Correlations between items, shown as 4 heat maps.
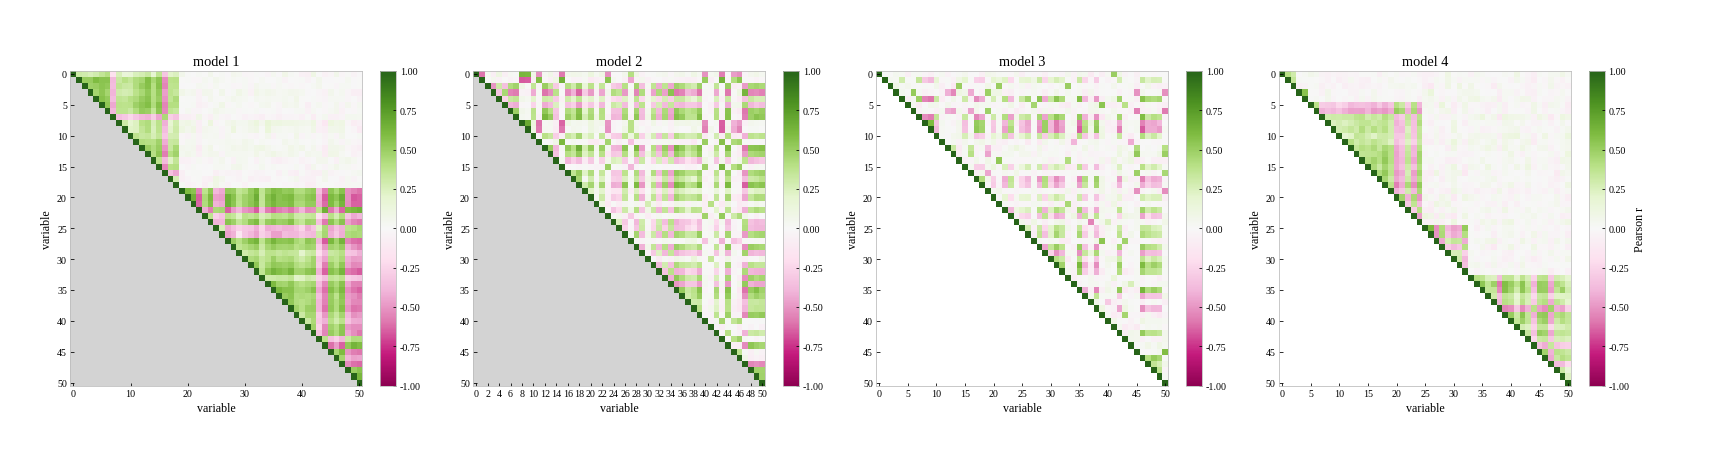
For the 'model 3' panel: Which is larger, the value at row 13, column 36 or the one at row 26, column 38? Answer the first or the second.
the first
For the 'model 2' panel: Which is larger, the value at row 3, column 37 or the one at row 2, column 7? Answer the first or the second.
the second
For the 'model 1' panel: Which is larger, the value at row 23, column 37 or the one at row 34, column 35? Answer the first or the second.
the second
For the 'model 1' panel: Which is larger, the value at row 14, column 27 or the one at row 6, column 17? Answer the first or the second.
the second
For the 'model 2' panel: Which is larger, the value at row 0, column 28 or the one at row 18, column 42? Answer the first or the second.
the second
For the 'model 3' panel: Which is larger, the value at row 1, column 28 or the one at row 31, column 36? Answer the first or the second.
the first
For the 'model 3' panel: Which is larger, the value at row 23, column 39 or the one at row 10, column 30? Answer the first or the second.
the second
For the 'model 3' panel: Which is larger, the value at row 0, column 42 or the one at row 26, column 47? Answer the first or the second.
the second
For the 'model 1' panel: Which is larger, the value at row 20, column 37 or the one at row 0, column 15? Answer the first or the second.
the first
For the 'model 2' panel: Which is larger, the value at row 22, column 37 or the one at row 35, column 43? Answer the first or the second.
the first
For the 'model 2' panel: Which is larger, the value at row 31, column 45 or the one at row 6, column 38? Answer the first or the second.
the second
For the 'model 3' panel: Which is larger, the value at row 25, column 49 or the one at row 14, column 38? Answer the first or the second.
the first
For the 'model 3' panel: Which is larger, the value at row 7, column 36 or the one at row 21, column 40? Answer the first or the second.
the second
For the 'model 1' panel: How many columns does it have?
51
